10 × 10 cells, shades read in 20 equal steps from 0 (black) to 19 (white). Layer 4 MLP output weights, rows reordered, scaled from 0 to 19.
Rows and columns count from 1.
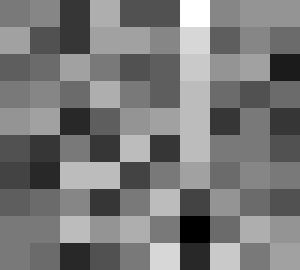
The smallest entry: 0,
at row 9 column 7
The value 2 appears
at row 3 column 10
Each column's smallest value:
5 3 3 4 5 4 0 4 6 2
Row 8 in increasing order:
4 5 6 7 8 8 9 10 11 14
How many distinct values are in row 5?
7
